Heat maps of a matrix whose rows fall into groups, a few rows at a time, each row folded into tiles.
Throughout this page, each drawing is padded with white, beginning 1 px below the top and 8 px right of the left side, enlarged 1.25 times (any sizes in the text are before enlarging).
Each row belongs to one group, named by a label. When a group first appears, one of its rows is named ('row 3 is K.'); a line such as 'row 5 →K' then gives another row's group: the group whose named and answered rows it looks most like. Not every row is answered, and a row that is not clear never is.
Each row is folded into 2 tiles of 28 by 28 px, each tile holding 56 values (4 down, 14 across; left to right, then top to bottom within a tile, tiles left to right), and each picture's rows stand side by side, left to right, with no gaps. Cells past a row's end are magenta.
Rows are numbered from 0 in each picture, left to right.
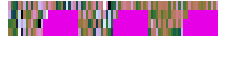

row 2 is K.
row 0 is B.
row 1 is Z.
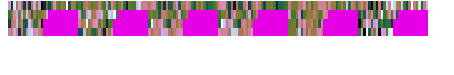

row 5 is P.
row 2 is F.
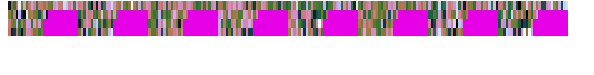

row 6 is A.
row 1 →P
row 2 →B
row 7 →P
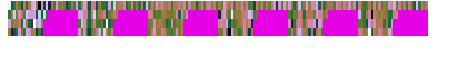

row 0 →Z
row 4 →A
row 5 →B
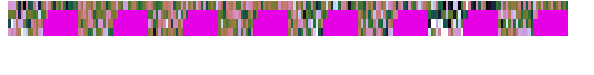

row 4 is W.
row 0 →F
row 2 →Z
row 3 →K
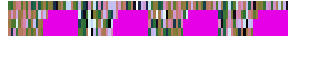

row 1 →B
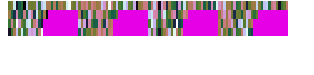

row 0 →P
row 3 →W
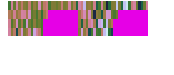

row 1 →W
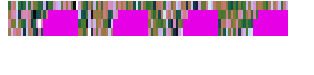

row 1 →B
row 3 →P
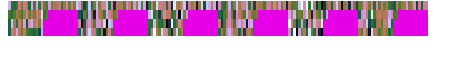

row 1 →A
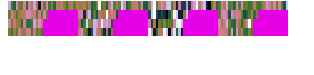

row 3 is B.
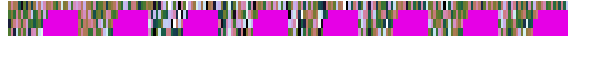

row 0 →P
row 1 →W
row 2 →Z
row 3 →A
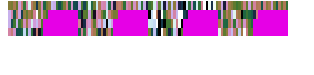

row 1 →A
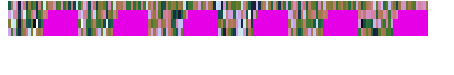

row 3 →Z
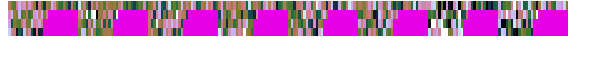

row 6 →F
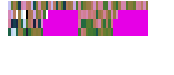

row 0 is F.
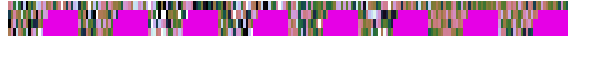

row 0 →P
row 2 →F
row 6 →Z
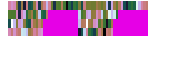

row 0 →F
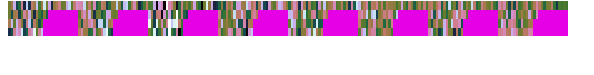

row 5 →F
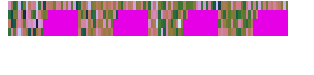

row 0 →A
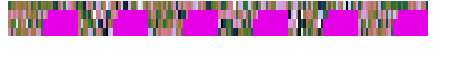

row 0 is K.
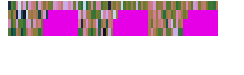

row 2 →W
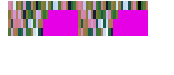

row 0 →W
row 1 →W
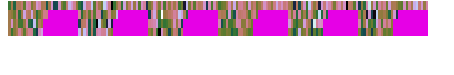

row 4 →Z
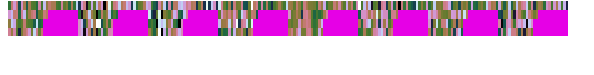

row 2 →B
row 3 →Z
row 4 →B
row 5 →Z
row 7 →A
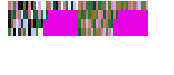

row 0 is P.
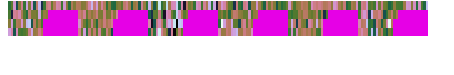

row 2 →A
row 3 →F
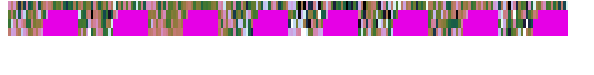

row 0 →F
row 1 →B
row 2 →F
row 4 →F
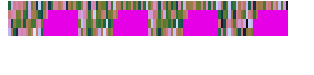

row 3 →A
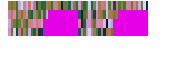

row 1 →A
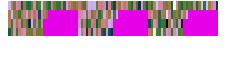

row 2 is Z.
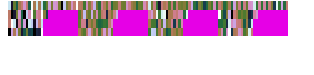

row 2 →F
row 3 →B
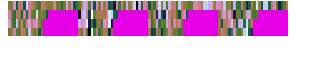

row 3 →W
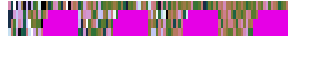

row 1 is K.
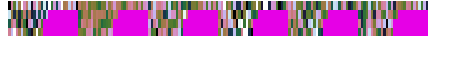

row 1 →P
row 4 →W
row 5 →A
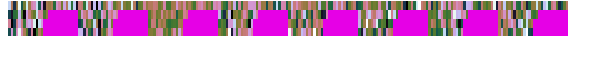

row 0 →A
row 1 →P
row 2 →P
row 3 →B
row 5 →K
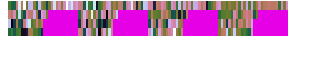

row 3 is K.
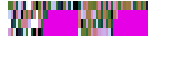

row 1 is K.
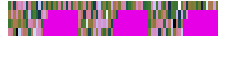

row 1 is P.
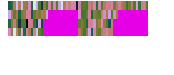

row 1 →B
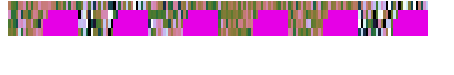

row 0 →B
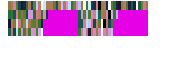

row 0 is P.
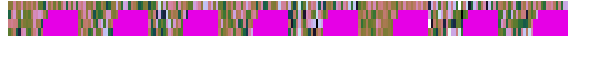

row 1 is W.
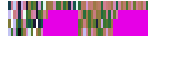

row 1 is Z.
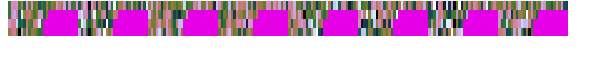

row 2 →B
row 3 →A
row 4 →W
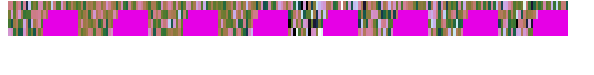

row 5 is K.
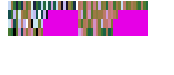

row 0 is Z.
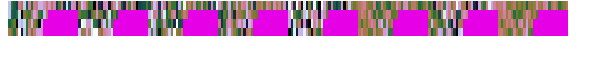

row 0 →B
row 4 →Z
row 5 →W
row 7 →W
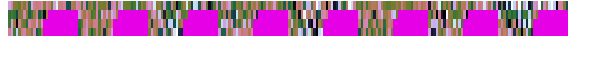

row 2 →W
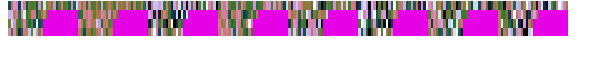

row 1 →Z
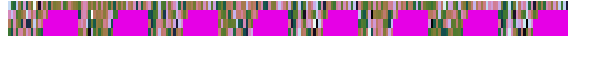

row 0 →Z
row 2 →A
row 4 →A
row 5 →B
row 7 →A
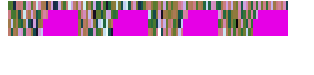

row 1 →W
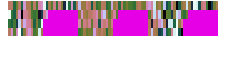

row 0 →B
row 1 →Z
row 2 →W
